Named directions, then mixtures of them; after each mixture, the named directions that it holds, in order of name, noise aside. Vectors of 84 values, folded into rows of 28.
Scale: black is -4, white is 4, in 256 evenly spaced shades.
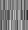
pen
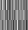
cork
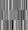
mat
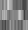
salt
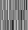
cork, mat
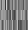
cork, mat, pen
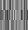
cork, mat, pen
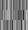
cork, mat, pen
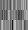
mat, salt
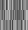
cork, mat, pen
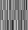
cork, mat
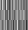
cork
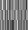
cork, mat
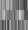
cork, salt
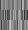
pen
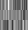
mat, salt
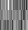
mat, salt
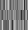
mat, pen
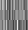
cork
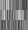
cork, salt
